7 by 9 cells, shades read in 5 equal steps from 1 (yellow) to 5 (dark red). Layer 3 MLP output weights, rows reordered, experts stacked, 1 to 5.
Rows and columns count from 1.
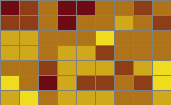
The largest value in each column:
5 4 5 5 5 4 4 4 4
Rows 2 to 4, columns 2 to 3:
4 3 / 2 3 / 2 3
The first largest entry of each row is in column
1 4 3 6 3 3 3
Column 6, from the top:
3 3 1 4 2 4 2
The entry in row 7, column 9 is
2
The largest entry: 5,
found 5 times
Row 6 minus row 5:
-2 0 1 0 2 2 -1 2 0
